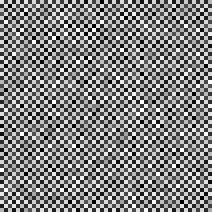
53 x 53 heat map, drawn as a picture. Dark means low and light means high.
No row or column stands out. The histogram has two humps. A checkerboard runs through the table. There is no seam. Overall the values sit about 50% of the way up the scale.
